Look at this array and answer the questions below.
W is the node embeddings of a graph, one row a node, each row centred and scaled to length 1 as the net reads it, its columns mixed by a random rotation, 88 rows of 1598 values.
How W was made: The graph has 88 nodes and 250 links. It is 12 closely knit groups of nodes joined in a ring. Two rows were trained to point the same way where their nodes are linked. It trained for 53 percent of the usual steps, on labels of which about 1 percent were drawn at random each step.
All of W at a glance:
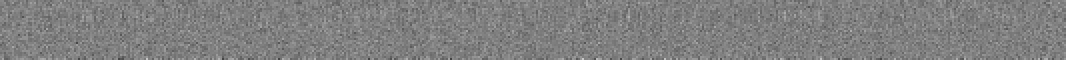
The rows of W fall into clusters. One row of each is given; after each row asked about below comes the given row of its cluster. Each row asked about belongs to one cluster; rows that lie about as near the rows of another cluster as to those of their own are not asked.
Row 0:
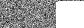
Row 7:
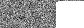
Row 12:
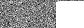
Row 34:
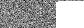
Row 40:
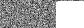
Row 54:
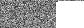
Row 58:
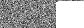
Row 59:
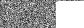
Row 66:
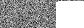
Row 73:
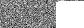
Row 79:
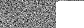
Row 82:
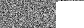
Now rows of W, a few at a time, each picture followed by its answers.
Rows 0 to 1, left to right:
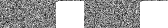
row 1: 40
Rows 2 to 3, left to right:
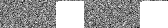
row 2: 79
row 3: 73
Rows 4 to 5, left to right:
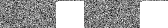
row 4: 0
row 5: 73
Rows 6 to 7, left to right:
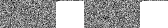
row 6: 40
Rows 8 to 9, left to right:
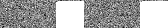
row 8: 0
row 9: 34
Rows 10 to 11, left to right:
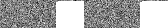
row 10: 40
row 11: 7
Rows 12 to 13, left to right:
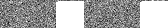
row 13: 66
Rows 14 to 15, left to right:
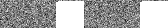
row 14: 58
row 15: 54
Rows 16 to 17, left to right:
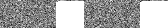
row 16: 73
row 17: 66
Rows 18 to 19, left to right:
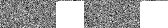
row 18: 40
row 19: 12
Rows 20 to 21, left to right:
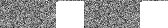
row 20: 54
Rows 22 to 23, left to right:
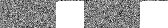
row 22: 82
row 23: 7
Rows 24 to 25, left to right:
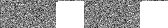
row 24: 54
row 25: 54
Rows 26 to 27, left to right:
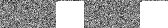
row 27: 54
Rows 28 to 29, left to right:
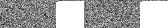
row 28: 0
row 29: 34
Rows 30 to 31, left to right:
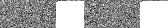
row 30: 66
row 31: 0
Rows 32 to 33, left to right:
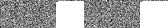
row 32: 54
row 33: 79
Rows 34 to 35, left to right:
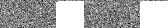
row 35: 59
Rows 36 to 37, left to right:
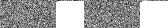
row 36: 40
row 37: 79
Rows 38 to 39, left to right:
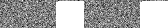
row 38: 79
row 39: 34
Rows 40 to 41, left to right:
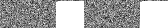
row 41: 7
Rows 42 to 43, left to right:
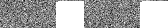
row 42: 79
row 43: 73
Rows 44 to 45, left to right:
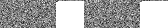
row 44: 58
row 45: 66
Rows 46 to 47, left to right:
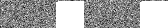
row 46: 54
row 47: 66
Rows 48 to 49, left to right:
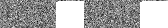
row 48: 82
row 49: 58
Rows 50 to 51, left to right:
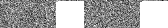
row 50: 59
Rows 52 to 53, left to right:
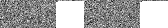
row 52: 58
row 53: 0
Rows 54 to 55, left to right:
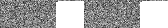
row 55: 34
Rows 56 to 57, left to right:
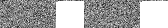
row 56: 7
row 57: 34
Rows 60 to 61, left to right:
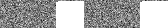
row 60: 54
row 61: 82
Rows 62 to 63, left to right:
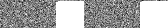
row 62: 79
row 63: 40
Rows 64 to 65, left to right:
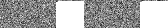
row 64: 58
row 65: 40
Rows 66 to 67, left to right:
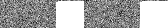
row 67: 7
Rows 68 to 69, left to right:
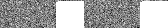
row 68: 12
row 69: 73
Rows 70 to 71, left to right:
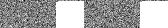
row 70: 79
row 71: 7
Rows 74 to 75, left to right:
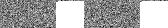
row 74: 82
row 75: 82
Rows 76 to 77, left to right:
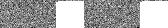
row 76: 34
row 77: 73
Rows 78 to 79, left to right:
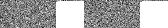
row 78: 12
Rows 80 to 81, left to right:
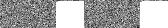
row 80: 40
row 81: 73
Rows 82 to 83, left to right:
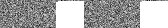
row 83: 12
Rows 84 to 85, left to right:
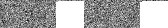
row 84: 59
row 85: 0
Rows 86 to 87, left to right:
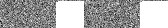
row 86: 79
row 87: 59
